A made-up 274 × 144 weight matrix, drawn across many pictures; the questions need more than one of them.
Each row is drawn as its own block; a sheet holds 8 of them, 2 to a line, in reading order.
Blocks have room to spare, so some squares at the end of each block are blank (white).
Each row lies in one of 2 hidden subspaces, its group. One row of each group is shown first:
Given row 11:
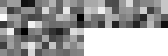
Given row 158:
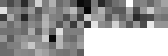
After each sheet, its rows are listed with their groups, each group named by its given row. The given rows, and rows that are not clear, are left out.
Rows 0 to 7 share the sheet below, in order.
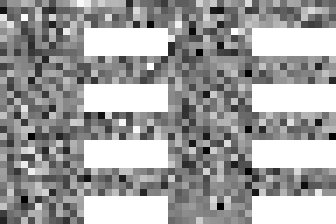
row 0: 158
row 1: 158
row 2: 11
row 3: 11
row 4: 11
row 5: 11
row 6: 158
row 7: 158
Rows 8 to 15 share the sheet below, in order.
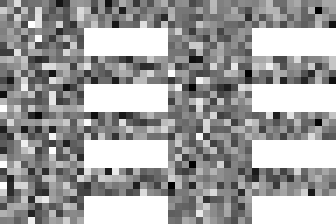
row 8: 11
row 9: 11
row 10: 158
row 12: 158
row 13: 11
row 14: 158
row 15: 158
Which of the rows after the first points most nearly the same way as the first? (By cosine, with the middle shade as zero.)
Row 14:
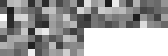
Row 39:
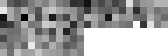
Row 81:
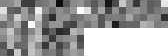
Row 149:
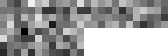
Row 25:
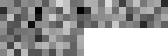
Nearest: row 81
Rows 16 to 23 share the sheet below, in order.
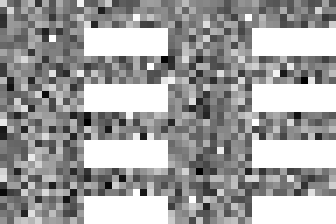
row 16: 158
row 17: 11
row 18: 11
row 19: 158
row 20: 158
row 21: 158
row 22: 158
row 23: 158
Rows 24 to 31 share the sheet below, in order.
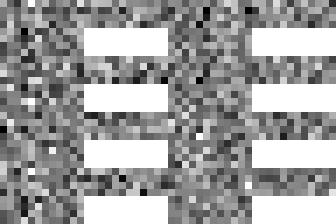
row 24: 158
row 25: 11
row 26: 11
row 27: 11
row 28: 158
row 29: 11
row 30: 158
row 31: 11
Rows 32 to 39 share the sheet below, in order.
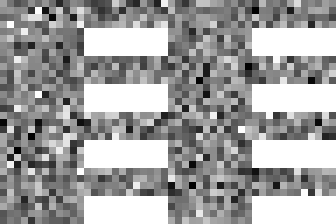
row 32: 11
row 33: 158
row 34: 11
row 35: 11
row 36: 11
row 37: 11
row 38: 158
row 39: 158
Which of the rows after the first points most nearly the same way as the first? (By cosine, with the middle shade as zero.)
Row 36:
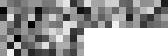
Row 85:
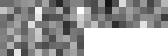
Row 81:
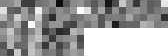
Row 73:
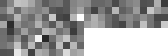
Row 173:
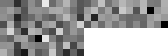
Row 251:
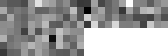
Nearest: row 251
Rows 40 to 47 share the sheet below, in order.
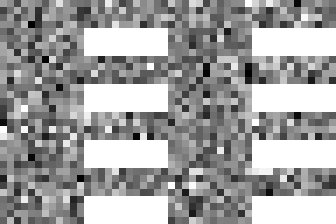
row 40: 11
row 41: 158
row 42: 11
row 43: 11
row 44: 158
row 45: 158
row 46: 11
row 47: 158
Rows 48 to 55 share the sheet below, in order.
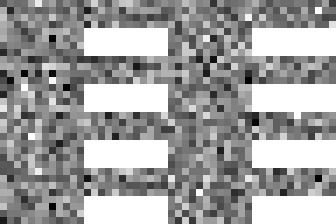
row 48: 158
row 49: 11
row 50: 158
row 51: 11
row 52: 11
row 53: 158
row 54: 158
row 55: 11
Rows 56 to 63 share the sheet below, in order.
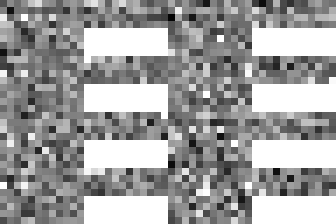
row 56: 158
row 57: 158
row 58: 158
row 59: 11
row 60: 11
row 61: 158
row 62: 158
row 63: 11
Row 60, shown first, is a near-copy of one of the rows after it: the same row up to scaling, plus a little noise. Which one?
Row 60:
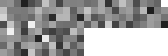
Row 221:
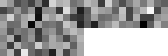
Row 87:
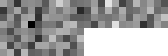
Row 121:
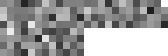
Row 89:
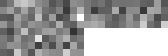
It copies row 121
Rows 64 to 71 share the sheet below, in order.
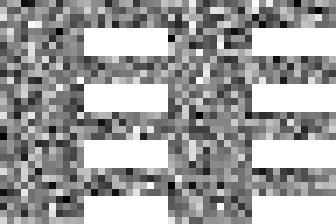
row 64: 11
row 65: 158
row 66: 11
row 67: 11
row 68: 158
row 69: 158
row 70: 158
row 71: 158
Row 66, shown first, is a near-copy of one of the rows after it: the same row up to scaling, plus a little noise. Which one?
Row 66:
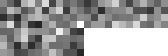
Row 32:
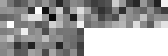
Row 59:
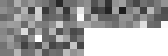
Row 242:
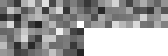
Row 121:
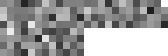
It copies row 242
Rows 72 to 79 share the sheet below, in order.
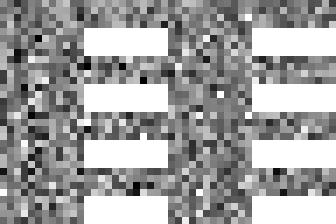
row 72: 11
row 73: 11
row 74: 158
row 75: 158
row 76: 158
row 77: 158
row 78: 158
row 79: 11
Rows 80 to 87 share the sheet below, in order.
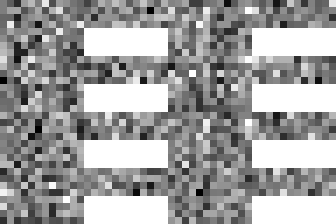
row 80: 11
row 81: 11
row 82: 158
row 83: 158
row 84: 11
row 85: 11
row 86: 158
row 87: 11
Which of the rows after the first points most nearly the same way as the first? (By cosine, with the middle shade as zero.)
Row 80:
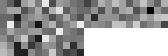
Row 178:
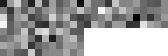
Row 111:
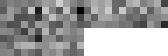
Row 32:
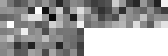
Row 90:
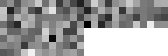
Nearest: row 32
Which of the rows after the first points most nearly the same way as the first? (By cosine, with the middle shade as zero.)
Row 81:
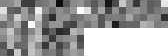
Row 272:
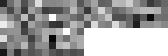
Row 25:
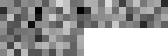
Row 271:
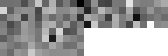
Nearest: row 271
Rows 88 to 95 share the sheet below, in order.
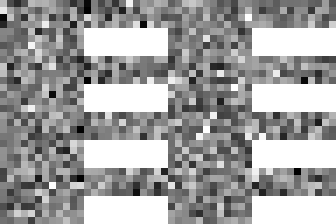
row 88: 158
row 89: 11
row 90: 158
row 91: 158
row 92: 11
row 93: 11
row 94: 11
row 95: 158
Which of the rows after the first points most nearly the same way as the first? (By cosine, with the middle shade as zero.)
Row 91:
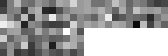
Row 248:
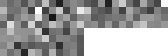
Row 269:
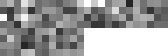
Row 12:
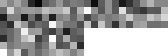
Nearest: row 248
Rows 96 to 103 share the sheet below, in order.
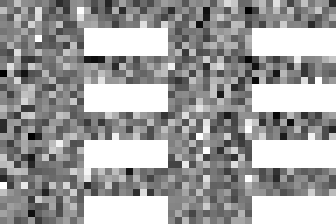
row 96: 11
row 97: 11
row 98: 158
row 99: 158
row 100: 11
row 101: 11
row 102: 158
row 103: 11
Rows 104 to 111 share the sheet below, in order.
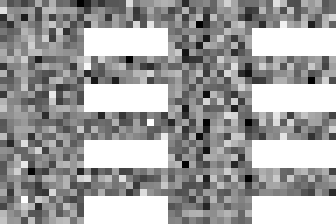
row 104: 158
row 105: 11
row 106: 158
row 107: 11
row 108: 11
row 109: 11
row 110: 158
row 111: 11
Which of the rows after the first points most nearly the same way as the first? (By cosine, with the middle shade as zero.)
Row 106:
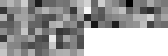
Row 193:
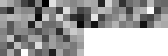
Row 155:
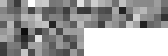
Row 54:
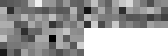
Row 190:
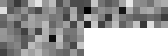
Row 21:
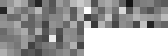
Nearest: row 21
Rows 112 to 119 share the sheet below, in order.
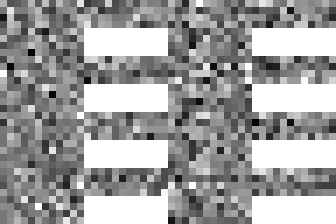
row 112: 158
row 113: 158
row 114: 158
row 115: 11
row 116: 158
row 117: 158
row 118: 11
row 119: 158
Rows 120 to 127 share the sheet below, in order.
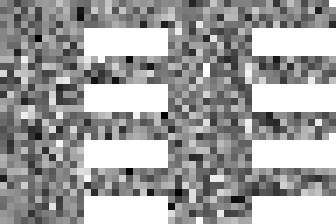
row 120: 11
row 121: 11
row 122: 158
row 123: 11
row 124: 11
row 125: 11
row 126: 158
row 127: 158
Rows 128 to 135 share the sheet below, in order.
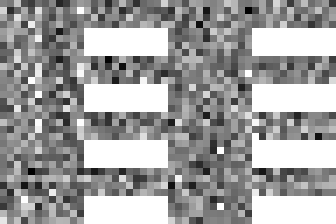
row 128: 11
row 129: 11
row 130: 11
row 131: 11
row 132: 11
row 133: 158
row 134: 158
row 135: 158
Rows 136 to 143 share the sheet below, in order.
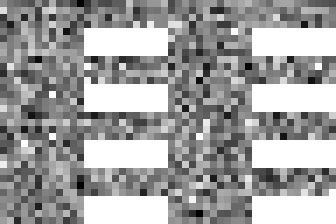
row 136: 158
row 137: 158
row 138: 158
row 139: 11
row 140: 158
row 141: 11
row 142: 11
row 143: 11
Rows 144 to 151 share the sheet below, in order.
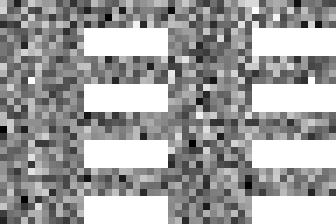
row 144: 158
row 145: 158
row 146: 11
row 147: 158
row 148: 158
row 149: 158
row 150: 158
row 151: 11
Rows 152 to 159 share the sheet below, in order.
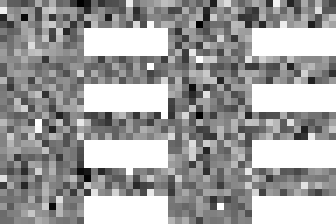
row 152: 158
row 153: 11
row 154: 11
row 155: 158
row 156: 11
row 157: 158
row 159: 158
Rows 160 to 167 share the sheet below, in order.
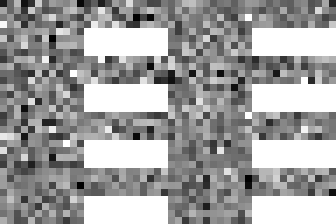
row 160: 158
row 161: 11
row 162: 11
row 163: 158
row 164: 158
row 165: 158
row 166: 11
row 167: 11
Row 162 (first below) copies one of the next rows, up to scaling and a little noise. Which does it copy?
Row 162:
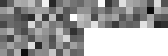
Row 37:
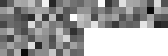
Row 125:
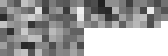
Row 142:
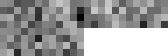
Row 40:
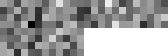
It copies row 37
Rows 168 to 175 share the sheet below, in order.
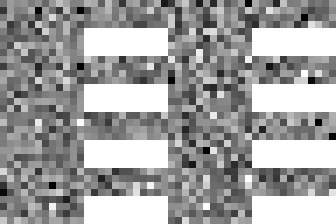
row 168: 11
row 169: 158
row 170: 11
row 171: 158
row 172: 11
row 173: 11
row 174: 158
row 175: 11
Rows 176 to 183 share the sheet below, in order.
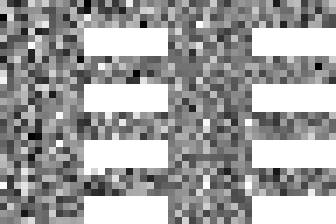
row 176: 158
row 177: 11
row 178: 158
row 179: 11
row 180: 11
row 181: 11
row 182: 158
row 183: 11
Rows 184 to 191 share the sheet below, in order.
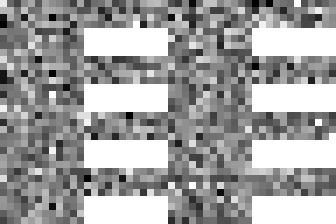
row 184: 158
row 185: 158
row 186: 158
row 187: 158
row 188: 158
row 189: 11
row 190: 158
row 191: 158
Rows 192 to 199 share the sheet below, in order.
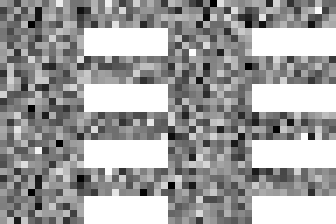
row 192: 11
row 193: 11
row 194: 158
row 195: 11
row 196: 11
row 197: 158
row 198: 11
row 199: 158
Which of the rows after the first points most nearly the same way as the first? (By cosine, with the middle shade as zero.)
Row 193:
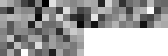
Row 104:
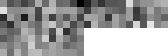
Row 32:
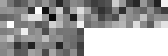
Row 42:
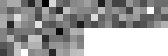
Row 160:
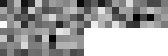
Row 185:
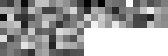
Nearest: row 42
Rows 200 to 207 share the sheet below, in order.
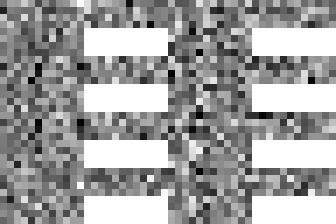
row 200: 158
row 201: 158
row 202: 11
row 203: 158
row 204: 11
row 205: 158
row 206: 11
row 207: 158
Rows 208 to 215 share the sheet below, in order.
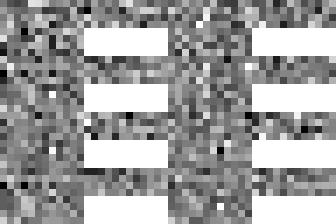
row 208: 158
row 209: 11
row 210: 158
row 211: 11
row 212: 158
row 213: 158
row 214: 158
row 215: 158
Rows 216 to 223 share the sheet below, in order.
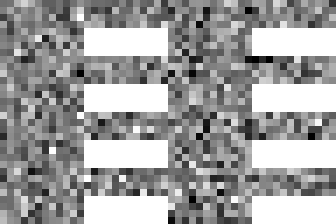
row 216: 11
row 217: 11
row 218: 11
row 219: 158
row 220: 158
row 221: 11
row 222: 158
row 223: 158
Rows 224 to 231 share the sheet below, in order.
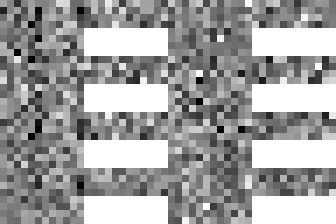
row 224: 11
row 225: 158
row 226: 158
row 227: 11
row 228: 11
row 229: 11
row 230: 11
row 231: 11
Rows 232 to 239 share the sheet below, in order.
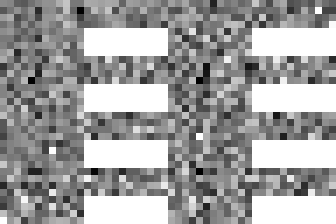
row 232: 11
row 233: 11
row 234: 11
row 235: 11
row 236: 158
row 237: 11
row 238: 158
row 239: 158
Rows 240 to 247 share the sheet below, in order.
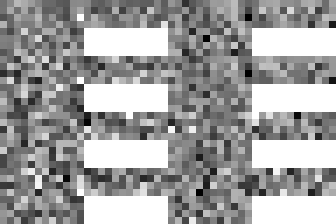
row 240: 11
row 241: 11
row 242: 11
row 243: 11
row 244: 158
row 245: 158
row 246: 11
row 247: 11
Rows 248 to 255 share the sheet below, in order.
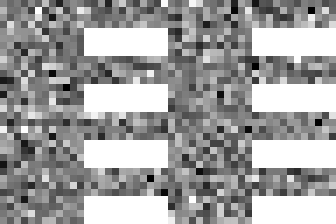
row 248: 11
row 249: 11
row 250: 158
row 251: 158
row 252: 158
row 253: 11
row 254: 11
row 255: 158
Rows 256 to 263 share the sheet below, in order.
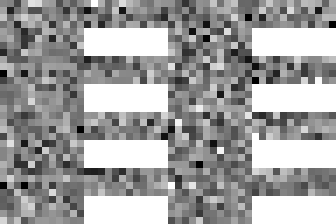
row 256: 158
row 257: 11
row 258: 158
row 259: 158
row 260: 11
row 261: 158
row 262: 158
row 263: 158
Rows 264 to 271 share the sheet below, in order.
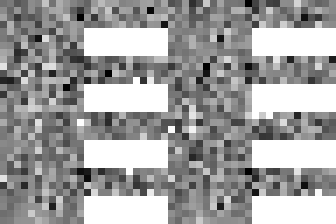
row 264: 11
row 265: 158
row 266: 158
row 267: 11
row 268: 11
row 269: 158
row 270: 158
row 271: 158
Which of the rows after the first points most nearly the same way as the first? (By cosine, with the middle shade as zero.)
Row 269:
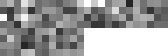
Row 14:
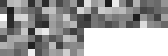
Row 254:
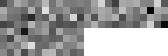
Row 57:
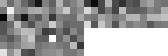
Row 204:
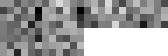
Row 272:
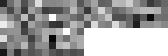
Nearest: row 14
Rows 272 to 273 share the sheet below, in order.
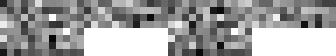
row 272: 158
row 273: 158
